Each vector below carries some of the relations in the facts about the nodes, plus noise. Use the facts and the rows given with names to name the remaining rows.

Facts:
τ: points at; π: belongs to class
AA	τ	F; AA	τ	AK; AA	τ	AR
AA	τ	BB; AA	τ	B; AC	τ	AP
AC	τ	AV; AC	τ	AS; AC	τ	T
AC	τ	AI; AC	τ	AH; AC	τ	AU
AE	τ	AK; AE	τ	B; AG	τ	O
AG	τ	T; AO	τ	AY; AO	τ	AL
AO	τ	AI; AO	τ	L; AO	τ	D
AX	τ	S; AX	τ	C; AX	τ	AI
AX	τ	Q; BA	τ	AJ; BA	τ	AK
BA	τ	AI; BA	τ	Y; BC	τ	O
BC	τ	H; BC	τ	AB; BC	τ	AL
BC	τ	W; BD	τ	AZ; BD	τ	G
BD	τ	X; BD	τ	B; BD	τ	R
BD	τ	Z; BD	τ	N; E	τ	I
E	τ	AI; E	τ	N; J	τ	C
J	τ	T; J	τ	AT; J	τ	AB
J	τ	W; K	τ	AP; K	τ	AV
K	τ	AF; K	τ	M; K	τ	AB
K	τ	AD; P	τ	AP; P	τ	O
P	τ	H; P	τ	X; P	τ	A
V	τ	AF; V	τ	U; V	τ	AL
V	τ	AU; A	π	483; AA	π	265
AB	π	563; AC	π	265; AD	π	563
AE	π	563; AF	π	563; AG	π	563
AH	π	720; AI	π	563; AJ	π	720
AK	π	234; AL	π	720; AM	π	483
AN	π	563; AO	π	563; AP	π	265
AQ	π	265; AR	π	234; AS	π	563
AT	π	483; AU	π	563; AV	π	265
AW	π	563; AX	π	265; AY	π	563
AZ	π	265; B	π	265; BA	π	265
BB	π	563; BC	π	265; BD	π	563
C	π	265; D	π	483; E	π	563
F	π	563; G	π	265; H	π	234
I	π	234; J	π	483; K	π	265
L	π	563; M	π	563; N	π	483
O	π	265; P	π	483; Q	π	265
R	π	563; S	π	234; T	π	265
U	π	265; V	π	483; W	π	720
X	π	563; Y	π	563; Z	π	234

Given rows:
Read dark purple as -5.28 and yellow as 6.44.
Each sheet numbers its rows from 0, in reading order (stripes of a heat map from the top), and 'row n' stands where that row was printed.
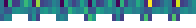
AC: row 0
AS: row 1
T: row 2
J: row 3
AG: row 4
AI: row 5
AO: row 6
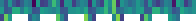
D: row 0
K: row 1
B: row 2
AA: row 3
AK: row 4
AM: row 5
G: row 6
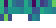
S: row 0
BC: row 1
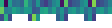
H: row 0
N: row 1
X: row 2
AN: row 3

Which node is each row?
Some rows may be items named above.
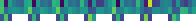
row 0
Z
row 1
H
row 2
H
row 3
V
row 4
H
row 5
E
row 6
AT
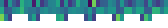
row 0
AA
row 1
BD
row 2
AE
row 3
AB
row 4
D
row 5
AT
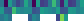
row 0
O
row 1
K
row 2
V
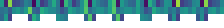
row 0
Y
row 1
P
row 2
Q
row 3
AR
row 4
AR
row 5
U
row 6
AU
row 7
AF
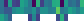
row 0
BA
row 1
AG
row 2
H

